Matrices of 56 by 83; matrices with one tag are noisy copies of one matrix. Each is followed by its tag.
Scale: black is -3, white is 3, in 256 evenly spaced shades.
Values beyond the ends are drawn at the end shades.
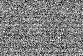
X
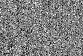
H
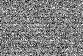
X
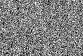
H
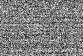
X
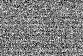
X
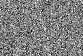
H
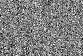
H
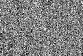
H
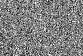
H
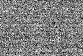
X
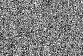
H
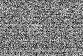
X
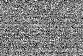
X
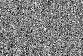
H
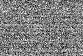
X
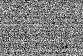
X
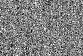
H
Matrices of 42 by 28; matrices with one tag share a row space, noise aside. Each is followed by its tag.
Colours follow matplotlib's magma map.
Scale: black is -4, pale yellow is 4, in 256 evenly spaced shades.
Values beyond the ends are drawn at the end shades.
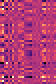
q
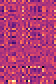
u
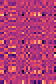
u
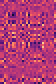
u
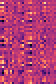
q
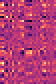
q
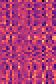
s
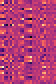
q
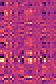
q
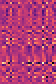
s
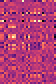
u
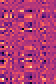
q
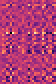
s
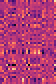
u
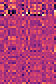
u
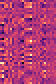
q
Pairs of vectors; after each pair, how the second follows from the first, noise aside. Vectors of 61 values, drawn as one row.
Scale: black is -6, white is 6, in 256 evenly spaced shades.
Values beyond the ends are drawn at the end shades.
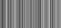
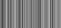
copied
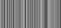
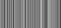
copied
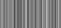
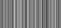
negated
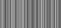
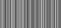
copied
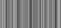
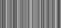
negated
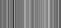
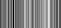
scaled up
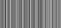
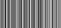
scaled up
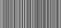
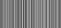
negated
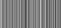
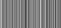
copied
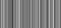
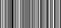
scaled up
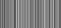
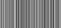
negated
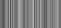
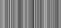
negated
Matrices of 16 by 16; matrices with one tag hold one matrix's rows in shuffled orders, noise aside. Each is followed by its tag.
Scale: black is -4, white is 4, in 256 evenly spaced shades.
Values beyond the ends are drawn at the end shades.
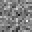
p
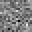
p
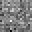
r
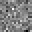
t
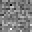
r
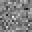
t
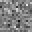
p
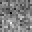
r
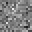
t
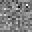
p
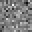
t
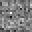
r
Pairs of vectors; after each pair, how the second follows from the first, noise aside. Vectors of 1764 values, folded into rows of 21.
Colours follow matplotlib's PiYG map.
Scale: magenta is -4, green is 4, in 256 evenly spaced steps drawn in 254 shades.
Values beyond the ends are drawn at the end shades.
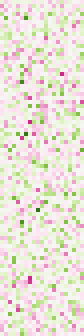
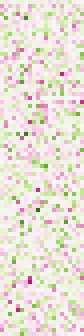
copied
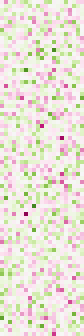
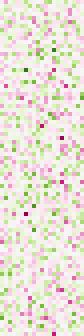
copied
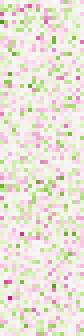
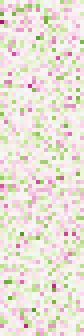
negated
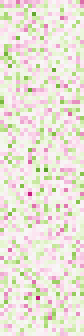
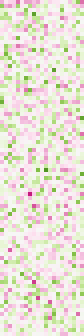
copied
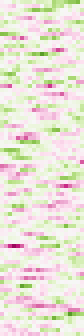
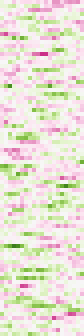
negated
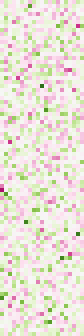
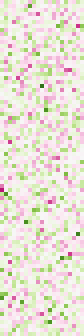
copied
